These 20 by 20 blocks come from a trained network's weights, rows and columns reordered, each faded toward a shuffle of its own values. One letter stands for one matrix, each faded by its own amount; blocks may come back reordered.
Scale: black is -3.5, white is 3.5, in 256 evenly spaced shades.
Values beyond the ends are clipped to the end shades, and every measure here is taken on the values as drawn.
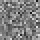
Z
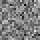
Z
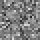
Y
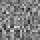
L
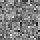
Y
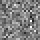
Z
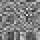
L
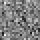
Y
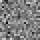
Y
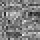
L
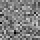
Z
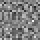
L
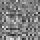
L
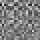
L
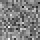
Z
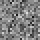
Y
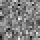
Z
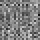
L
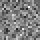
Z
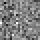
Y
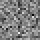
Y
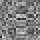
L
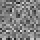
L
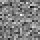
Z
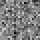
Y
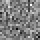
Y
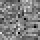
Z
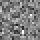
Z
